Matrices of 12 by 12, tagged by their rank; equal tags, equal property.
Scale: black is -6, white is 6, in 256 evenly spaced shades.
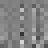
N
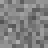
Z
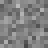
Z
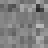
N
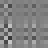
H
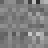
N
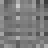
N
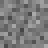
Z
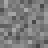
Z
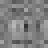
N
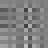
H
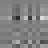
H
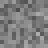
Z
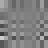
H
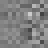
N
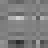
H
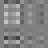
H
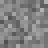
Z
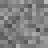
Z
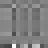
H
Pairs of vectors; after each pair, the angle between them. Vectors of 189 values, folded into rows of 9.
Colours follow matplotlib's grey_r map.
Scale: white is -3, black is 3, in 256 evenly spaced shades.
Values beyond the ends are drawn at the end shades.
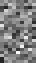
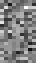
partly opposed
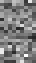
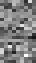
nearly parallel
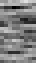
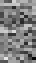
partly aligned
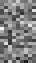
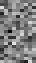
partly aligned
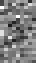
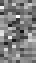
nearly parallel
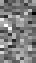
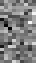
nearly opposite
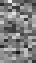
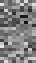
partly opposed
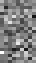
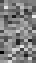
nearly opposite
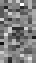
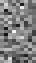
partly opposed
